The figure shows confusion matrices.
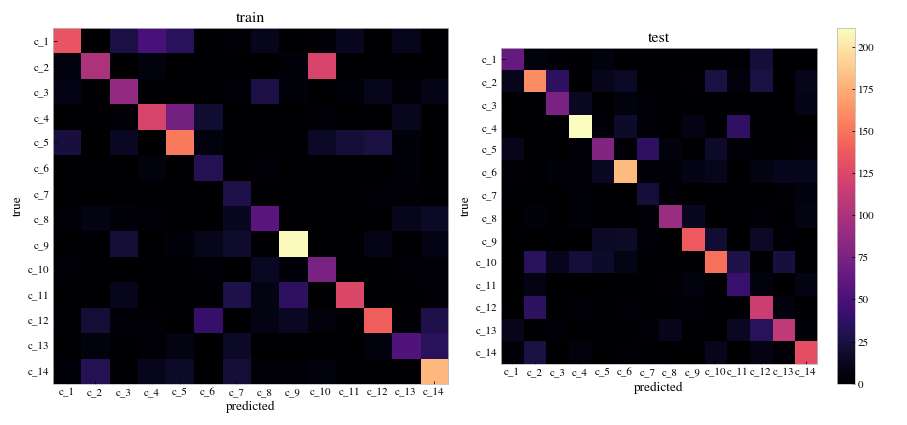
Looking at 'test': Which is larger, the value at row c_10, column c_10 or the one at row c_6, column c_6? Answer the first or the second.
the second
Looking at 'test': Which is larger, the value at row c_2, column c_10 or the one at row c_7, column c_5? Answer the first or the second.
the first
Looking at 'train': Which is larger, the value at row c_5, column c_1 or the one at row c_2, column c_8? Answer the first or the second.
the first
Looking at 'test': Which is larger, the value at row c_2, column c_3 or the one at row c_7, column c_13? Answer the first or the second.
the first
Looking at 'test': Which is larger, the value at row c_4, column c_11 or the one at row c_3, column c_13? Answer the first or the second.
the first
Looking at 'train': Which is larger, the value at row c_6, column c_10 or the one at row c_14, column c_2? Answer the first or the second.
the second
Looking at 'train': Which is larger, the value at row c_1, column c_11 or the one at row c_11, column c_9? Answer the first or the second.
the second
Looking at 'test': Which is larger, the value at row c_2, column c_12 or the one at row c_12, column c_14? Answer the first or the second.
the first
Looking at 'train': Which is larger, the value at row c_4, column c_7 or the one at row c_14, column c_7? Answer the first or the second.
the second
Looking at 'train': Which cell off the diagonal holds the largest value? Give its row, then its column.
c_2, c_10
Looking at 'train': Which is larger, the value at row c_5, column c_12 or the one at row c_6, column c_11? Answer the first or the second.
the first
